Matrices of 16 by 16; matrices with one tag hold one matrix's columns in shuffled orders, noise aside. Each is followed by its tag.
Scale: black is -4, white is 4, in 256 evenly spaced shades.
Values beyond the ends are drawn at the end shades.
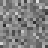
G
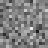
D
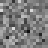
D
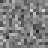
D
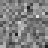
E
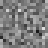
D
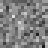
E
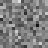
G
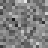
G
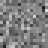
E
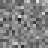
G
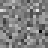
D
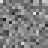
G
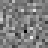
D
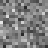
E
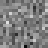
E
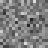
G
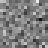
G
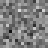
D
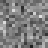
E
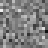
D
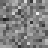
G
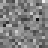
G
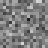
G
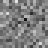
G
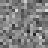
D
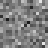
G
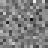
G
